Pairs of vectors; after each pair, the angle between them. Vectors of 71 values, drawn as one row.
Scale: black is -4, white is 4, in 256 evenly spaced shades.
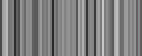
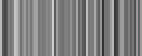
nearly opposite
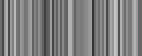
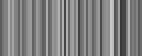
orthogonal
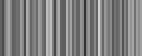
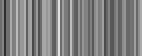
orthogonal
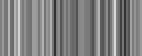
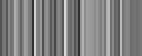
orthogonal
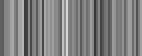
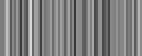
orthogonal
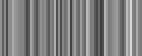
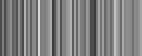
orthogonal
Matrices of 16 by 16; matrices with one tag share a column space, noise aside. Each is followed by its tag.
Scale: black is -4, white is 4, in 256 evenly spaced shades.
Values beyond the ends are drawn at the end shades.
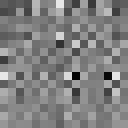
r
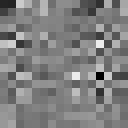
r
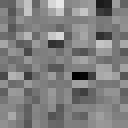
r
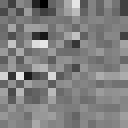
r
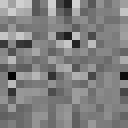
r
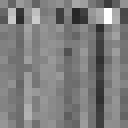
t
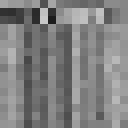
t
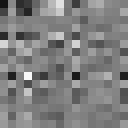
r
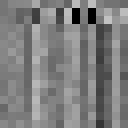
t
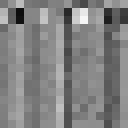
t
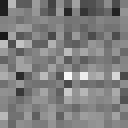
r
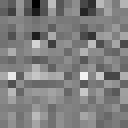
r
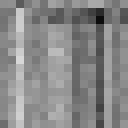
t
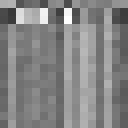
t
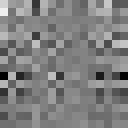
r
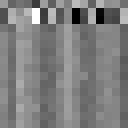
t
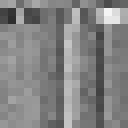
t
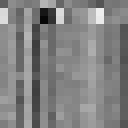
t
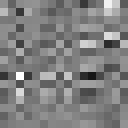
r
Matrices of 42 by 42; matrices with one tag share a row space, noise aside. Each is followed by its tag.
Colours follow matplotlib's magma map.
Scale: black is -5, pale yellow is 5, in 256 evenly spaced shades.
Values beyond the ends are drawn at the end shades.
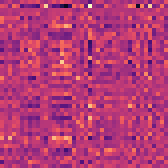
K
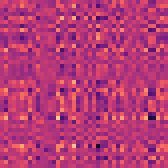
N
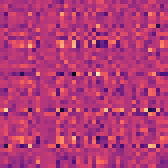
N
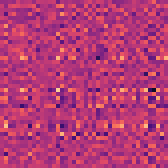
N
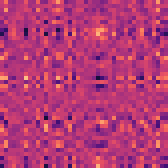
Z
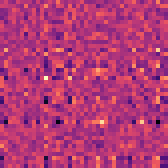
Z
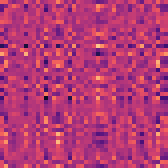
Z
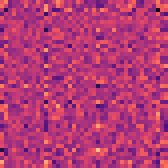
Z
